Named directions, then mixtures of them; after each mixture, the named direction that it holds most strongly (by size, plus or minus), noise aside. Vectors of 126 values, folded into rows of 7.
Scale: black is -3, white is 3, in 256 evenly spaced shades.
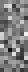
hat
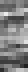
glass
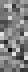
hat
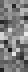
hat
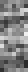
glass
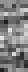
glass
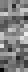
glass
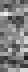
glass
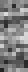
glass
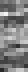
glass
